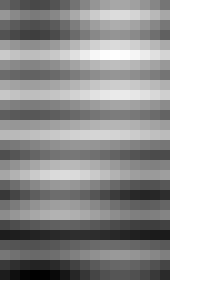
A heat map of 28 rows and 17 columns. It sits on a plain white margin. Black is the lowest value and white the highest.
Average level on the scale: 50%. Ninth with the highest average: top right. Stripes: horizontal, repeating 7 times.
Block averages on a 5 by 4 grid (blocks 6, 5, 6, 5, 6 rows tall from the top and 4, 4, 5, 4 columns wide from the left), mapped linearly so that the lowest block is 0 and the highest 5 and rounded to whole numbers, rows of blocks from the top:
2 3 5 4 | 3 4 5 4 | 3 4 4 3 | 3 4 3 2 | 0 0 1 1
